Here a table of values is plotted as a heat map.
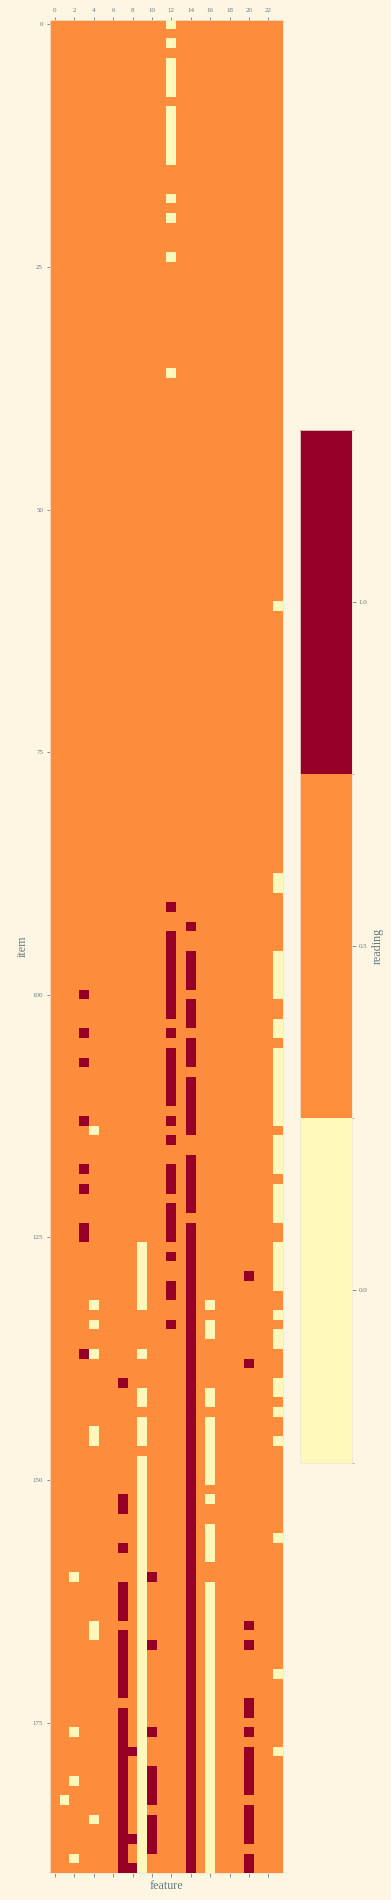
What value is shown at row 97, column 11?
0.5
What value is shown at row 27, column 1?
0.5
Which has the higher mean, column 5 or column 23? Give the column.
5
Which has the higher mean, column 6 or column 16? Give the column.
6
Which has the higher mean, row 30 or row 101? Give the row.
101
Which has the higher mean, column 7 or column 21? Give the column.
7
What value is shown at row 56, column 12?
0.5
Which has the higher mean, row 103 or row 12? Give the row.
103
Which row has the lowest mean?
146
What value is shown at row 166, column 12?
0.5
